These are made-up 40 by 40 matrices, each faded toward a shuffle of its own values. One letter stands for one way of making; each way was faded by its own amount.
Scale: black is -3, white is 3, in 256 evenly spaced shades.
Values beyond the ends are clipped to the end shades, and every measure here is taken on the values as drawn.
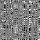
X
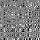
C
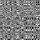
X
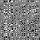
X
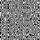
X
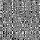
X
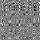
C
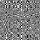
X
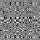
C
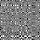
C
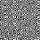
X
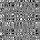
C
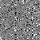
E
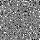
E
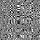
X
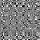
C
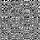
X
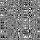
C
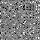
E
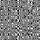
X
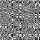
X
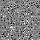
E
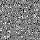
E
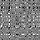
C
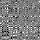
C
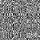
X
